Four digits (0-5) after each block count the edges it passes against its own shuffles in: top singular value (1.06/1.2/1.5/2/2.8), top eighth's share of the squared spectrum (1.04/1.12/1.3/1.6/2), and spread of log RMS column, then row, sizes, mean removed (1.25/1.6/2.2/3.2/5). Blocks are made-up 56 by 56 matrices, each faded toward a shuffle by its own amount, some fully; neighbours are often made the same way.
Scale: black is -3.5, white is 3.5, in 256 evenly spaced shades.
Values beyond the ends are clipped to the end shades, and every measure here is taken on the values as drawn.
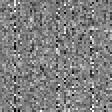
2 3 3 0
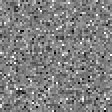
2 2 0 0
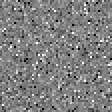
0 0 0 0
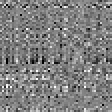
4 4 2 3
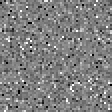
2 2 0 0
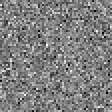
0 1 0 0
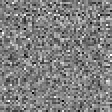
3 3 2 1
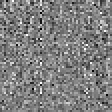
3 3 2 2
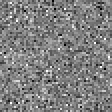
0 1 0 0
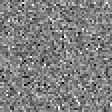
0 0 0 0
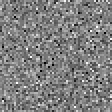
0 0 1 0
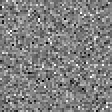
0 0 0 0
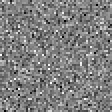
0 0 0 0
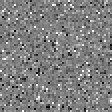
0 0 0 0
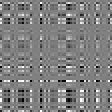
5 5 4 5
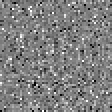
3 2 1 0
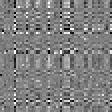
5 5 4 3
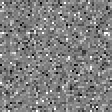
0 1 0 0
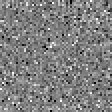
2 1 0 1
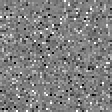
0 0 0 0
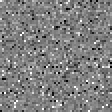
0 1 0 1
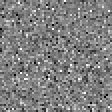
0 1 0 0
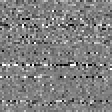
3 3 0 3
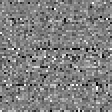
2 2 0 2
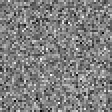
0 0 1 0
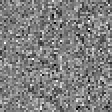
1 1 3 0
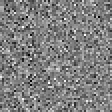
0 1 2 0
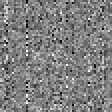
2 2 3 0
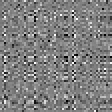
5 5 3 3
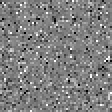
2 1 1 0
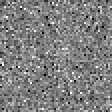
1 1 0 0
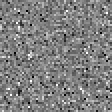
0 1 1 0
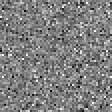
0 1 0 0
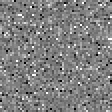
0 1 0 0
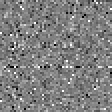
3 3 0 1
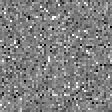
3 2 0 1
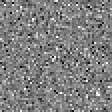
0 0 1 0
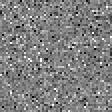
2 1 0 0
